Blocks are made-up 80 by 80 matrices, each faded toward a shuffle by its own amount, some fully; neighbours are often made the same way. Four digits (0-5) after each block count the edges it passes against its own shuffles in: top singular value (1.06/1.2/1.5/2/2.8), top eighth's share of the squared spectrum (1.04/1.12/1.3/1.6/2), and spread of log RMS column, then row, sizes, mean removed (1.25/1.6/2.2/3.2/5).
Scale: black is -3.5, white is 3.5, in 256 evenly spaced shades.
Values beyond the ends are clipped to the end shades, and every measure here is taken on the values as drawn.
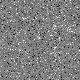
0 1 0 0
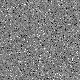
0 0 0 0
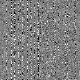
2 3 4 0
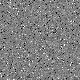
0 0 0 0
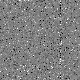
2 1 1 0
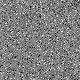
0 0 0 0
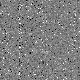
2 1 1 0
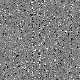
1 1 2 0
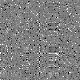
4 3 2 1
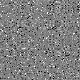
4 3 1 1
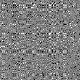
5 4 2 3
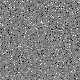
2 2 0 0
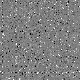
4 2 1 0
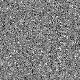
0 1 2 0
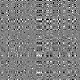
5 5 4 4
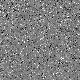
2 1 0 0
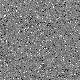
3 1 0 0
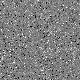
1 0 0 0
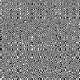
5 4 3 3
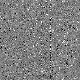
3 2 2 0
